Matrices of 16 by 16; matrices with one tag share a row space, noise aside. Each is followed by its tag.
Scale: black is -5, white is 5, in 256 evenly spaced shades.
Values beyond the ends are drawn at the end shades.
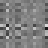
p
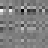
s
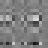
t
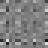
p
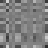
p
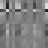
p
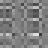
t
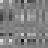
s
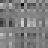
s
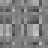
t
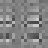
t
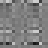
t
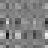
p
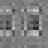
t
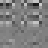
t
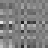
s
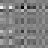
s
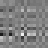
s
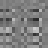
t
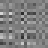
s
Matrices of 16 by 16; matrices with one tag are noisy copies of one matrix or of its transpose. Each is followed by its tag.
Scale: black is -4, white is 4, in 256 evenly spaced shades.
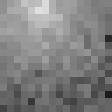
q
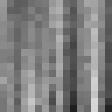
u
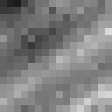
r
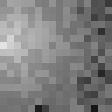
q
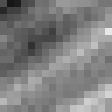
r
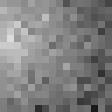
q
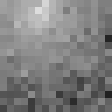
q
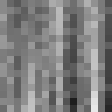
u
